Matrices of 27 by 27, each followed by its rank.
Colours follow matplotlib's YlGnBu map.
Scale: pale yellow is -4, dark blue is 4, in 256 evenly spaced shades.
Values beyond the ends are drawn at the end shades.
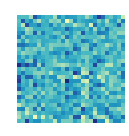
five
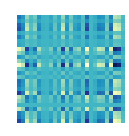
one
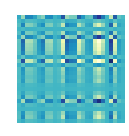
one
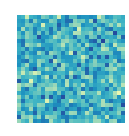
full rank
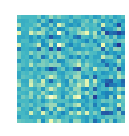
three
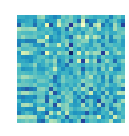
five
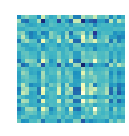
two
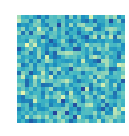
full rank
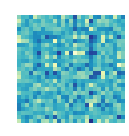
five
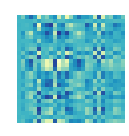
two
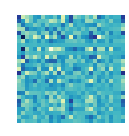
three
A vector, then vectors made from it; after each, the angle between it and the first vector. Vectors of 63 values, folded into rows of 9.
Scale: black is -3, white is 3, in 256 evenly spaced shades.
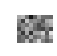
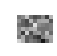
orthogonal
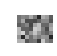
partly opposed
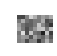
nearly opposite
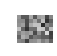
partly opposed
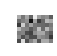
orthogonal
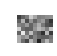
nearly opposite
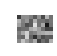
orthogonal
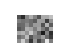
partly opposed
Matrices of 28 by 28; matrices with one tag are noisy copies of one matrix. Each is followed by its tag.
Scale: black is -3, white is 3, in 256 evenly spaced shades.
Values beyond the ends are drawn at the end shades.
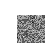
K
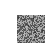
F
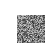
K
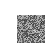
K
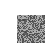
K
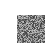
K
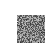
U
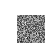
U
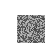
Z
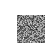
F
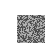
Z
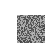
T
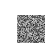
Z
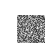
Z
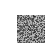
F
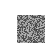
Z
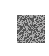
F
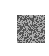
F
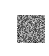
Z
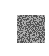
U
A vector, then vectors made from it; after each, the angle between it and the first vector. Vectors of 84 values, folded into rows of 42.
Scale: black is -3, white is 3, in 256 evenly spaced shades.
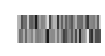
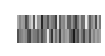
partly opposed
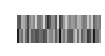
partly opposed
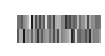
orthogonal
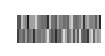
nearly opposite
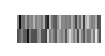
partly opposed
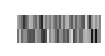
orthogonal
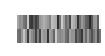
partly aligned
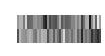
orthogonal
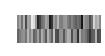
orthogonal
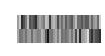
nearly parallel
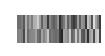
partly opposed
